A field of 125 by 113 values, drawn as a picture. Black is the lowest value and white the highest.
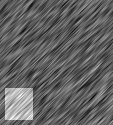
Ninth with the highest average: bottom left. Odd patch: higher, in the bottom left. Mirror symmetry: none. Grain: diagonal, up to the right. Histogram: skewed, a long tail of high values. Average level on the scale: 40%.
